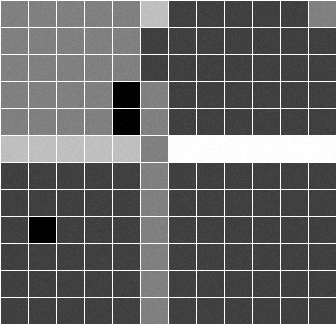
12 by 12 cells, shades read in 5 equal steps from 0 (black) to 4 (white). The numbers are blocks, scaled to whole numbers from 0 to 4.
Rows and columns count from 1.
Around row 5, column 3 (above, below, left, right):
2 3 2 2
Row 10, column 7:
1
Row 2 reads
2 2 2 2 2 1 1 1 1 1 1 1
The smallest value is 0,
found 3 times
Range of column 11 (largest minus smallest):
3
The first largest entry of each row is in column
6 1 1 1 1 7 6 6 6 6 6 6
